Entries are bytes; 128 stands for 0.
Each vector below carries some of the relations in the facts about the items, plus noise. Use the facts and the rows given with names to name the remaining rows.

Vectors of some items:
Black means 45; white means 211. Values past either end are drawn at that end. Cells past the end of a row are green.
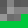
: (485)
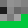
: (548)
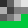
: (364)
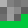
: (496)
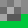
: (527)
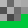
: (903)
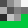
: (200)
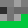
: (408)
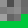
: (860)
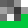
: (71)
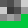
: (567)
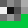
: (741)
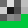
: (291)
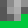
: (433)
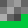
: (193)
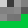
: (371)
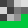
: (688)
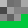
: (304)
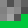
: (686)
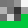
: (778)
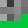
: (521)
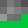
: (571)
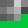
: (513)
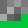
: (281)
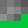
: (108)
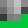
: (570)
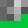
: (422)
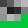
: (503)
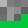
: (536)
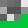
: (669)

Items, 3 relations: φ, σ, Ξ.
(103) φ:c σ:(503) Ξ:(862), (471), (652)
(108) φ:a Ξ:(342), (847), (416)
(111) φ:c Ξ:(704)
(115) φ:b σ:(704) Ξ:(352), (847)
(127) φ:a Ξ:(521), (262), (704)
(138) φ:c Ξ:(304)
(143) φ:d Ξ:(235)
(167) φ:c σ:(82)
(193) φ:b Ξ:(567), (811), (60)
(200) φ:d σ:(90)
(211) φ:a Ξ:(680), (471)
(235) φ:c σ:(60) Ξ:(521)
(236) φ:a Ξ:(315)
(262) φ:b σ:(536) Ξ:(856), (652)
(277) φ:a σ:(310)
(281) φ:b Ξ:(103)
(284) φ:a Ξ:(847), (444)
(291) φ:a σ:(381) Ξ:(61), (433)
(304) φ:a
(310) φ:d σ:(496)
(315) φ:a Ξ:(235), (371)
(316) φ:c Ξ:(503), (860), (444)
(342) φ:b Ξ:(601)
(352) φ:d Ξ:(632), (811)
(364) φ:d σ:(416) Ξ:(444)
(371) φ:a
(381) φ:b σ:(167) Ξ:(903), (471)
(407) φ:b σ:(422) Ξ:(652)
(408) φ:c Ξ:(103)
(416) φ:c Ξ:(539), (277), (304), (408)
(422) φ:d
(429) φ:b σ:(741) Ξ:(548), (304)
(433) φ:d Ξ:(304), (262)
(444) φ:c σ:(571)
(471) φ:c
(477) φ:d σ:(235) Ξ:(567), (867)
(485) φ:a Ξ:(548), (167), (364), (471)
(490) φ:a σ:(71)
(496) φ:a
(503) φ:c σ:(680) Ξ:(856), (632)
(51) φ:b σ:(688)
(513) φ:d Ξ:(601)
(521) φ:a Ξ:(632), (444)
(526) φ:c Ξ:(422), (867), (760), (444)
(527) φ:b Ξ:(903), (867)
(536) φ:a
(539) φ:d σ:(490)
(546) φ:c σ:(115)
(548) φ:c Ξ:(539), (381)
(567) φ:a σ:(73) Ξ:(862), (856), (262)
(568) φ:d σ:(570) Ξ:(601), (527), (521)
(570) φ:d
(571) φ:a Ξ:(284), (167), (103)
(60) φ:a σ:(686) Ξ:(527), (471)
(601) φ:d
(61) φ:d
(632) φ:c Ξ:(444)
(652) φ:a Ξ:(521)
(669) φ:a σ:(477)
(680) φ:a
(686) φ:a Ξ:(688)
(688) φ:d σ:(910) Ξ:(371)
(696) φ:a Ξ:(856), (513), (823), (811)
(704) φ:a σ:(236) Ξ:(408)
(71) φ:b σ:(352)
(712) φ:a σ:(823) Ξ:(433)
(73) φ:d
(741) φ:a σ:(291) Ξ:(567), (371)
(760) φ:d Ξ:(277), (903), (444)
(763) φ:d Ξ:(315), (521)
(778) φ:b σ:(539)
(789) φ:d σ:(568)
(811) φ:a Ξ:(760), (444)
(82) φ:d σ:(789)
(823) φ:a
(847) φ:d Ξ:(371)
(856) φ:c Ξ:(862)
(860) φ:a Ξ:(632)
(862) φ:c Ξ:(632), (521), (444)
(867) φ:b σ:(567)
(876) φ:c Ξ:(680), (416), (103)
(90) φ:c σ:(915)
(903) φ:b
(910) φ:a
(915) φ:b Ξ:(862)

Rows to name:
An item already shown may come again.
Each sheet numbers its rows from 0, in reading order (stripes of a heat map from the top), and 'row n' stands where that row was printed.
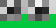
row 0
(291)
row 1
(381)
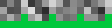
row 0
(712)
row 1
(115)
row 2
(823)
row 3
(407)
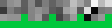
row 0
(111)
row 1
(686)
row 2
(61)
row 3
(82)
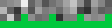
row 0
(51)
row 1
(211)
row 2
(570)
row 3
(876)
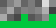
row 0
(193)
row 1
(847)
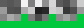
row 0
(704)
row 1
(381)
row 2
(567)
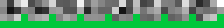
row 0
(444)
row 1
(103)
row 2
(704)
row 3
(138)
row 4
(291)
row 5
(352)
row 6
(847)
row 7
(539)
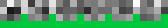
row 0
(381)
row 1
(429)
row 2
(862)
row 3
(408)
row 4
(277)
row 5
(847)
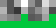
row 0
(867)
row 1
(601)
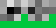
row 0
(167)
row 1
(471)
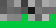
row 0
(316)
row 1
(471)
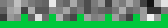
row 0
(73)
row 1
(669)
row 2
(915)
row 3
(526)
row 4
(342)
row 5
(235)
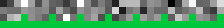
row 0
(539)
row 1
(315)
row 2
(490)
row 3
(686)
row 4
(568)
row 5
(416)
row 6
(477)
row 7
(262)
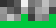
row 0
(60)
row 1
(73)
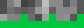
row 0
(526)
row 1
(760)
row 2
(236)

